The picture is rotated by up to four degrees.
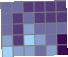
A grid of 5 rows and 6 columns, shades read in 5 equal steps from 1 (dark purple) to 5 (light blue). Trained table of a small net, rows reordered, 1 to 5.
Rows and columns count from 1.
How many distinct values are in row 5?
4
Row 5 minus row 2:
2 2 1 1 2 -1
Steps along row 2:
down up down same same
